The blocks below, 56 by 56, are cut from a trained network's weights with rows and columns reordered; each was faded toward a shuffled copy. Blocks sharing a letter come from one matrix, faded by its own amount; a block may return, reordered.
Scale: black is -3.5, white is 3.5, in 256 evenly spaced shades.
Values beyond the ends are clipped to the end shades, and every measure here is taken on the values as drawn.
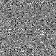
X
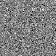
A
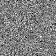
A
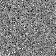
A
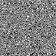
X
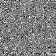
X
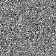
A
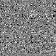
X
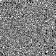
A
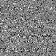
X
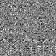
X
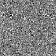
A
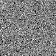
A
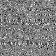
X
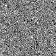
A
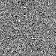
A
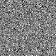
A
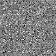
A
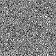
A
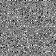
X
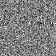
A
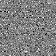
X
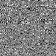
X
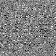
X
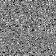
X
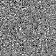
A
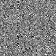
A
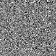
A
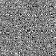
X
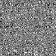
X
